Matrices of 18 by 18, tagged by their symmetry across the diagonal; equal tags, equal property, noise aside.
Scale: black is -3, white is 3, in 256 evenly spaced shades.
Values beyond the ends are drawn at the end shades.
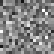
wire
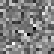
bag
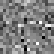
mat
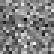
mat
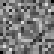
bag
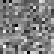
wire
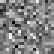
wire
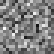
bag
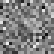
mat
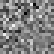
mat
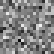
wire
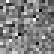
mat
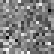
wire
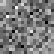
bag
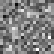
bag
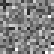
bag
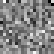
wire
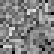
bag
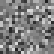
mat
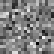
mat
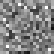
bag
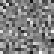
mat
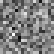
wire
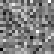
mat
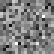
bag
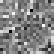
bag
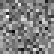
wire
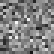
wire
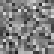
mat
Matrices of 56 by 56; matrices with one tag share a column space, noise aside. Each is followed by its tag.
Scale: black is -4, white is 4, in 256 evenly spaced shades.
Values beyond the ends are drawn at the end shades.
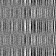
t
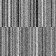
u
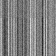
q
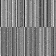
u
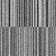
u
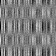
t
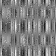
t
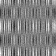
t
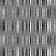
t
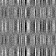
t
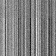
q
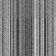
q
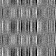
t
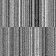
u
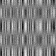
t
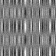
t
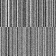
u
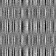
t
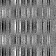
t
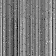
q
